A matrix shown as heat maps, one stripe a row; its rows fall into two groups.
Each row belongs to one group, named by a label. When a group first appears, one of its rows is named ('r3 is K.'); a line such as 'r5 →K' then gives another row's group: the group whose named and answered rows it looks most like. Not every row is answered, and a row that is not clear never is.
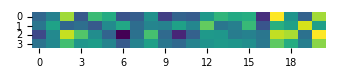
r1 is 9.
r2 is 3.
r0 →3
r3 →3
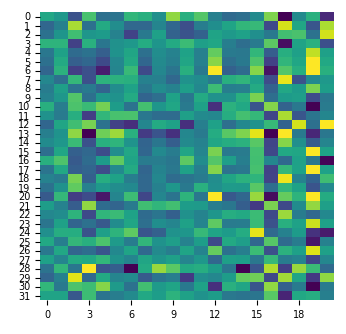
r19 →3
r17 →9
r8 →9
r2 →3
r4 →9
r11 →3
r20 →9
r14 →3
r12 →3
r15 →9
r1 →3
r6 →9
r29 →3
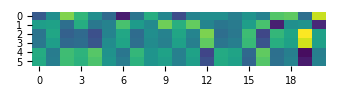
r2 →9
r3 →9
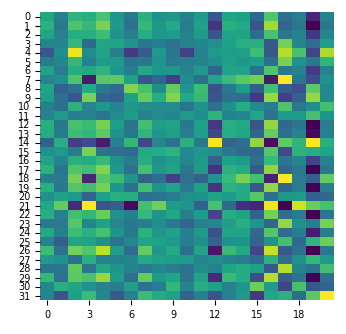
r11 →9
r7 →3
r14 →9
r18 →3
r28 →3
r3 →3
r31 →3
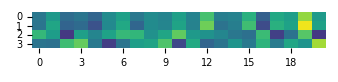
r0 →9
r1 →9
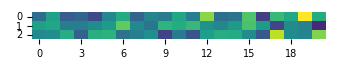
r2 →3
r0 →9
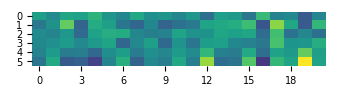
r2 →3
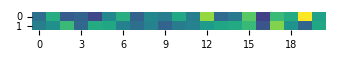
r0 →9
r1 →3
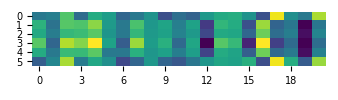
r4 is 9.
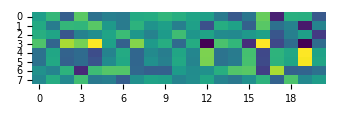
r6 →3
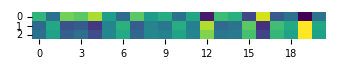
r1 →9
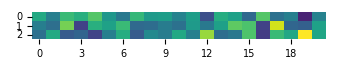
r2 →9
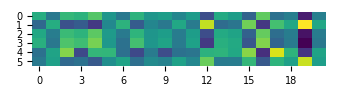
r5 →9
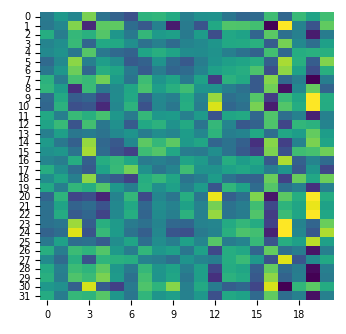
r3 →3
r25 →9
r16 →3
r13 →9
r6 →3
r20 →9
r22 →9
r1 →3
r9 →9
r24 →3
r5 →3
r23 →3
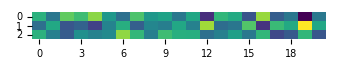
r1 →9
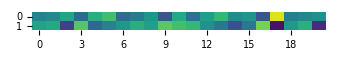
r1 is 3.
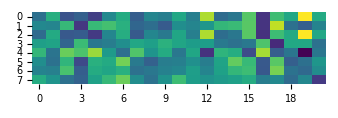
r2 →9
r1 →3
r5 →3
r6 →3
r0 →9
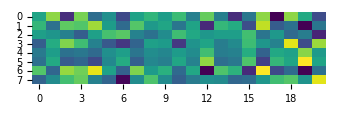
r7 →3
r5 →9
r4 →9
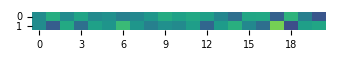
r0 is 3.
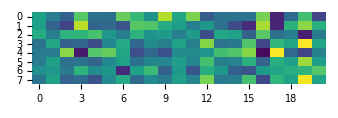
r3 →9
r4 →3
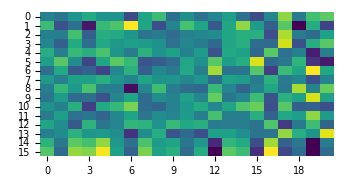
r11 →9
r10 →3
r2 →3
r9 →9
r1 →3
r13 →3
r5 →3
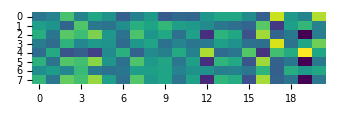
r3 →3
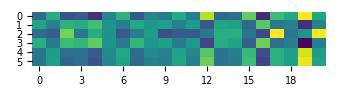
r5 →9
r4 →9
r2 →3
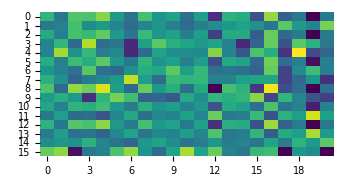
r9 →3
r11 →9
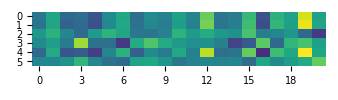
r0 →9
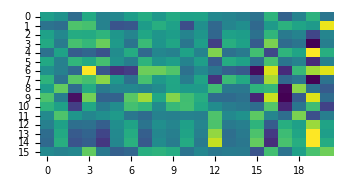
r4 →9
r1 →3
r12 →9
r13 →9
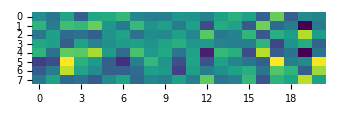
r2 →9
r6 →3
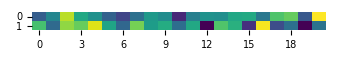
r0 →3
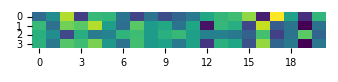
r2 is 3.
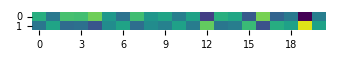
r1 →9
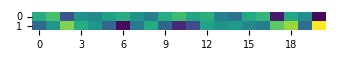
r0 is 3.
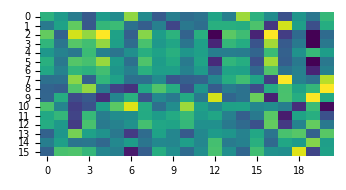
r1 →3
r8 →3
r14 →9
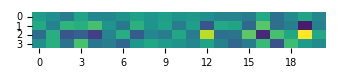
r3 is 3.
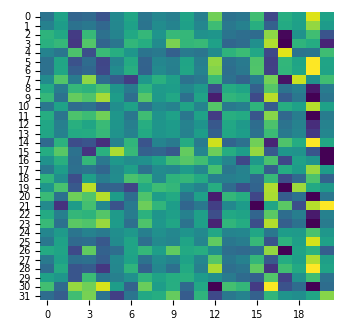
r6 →9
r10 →9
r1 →9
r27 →9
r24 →9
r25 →9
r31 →3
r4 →3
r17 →9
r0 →9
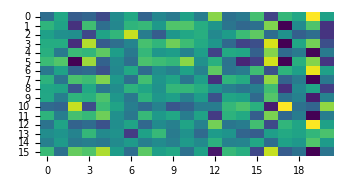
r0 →9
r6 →9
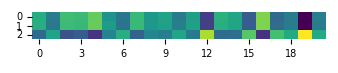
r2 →9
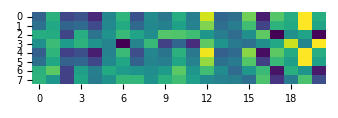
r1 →9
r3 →3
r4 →9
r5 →9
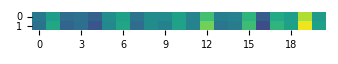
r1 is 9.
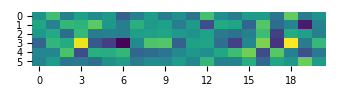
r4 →3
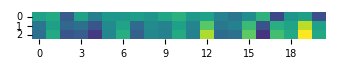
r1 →9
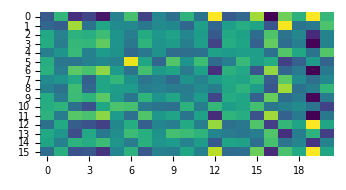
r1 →3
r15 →9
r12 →9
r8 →3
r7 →3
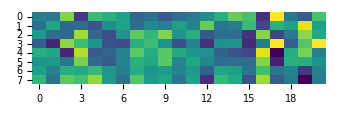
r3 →3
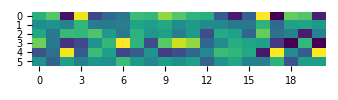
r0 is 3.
